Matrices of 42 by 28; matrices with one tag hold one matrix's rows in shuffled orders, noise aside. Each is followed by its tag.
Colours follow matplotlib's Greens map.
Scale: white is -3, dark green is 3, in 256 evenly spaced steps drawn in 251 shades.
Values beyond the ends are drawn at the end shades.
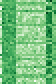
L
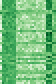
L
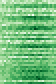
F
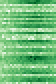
F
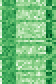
L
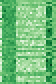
L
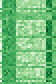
L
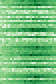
F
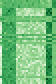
L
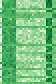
L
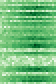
F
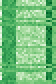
L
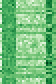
L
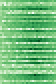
F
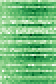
F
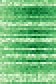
F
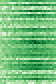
F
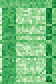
L
